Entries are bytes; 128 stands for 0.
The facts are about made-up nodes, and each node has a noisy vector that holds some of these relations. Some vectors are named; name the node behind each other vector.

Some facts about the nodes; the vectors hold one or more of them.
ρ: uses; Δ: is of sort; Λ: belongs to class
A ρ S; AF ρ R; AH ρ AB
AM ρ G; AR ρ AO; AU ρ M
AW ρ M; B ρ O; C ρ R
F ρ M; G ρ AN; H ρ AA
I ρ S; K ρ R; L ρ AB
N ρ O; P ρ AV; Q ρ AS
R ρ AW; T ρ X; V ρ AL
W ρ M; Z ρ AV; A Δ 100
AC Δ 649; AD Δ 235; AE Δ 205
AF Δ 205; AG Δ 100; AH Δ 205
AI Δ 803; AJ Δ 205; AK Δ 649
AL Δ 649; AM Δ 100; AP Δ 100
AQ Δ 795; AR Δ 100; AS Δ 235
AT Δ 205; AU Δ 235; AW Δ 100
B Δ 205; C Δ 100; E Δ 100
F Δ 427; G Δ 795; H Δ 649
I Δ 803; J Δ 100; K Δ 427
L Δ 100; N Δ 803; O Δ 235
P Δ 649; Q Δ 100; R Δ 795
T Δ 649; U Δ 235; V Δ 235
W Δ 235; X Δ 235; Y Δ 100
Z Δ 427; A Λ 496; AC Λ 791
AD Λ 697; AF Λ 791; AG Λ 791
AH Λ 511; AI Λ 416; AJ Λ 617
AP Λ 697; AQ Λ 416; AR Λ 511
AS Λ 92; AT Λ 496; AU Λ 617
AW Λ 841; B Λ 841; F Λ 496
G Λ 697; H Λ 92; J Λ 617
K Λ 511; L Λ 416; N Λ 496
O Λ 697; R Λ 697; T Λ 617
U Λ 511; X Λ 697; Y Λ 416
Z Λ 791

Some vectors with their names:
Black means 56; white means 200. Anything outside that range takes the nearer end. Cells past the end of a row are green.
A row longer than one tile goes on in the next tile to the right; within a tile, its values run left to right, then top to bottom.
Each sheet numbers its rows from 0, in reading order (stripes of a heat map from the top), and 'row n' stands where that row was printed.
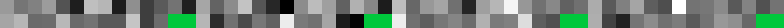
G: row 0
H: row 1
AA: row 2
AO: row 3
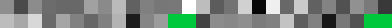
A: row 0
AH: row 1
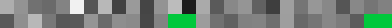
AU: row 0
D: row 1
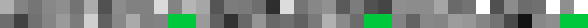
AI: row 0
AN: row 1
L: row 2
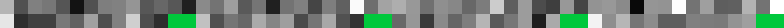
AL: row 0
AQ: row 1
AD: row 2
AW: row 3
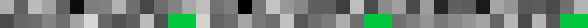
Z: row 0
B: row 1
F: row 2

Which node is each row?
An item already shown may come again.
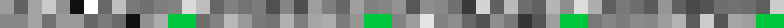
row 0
AG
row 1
I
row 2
C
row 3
N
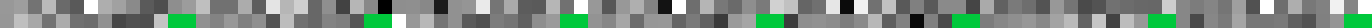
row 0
AP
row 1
AJ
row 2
AW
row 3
AG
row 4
AH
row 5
N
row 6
Y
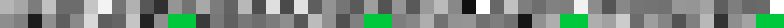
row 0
X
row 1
U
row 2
AG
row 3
A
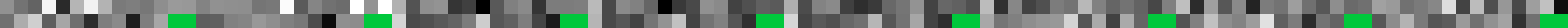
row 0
AR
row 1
L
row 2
P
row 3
AC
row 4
AK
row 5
AT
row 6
AF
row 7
AU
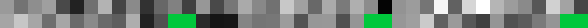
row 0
R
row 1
AS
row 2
J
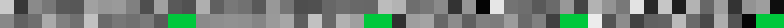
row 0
AE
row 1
N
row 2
K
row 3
T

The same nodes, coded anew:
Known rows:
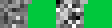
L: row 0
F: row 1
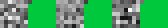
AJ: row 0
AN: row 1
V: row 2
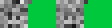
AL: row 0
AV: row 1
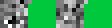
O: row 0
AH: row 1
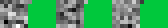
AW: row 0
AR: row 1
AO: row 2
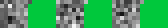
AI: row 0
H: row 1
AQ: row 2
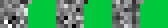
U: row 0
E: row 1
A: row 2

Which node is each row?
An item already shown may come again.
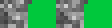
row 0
Y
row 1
Y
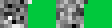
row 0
G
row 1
AE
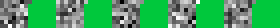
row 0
AS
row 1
AC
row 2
C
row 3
AF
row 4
AG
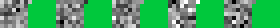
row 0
AC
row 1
J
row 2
T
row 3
K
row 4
C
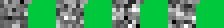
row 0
N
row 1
B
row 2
AU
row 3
AW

